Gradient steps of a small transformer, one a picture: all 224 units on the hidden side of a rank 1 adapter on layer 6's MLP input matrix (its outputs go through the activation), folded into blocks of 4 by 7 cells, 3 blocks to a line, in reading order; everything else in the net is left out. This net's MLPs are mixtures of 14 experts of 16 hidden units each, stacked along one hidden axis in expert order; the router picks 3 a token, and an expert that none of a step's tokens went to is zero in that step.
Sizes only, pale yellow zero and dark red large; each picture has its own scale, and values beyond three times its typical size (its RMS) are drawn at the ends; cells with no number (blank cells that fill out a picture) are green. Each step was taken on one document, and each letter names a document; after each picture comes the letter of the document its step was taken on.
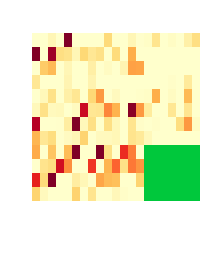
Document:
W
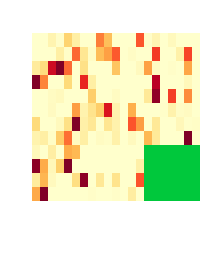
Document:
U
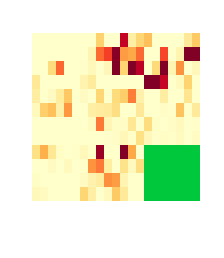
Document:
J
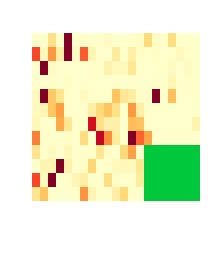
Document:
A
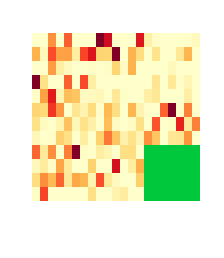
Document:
W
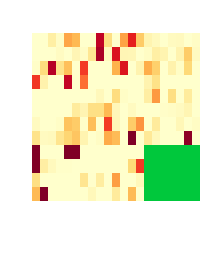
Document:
U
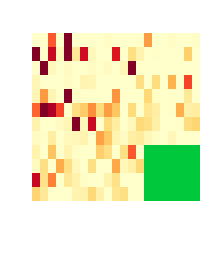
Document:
A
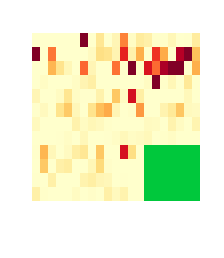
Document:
J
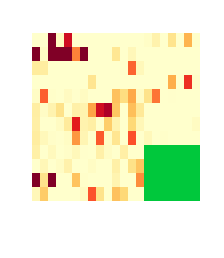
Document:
A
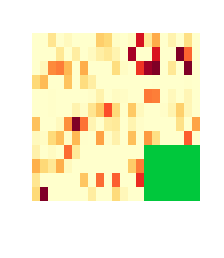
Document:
U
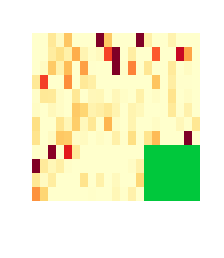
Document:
U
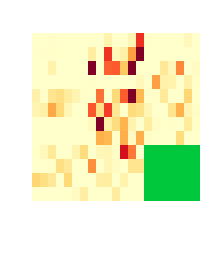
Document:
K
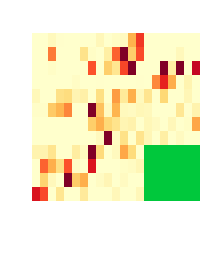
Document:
K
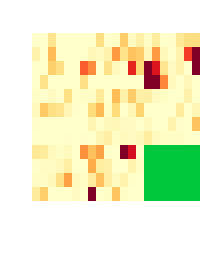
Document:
J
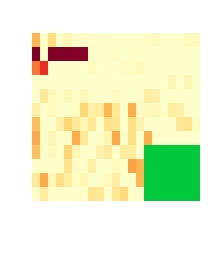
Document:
A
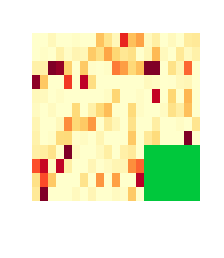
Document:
U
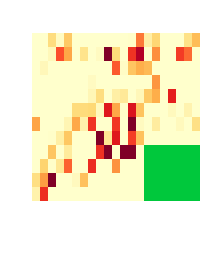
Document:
W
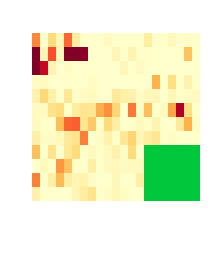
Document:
A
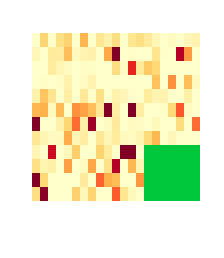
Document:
W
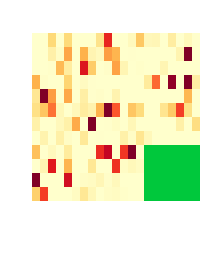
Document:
W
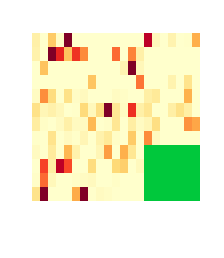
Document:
A
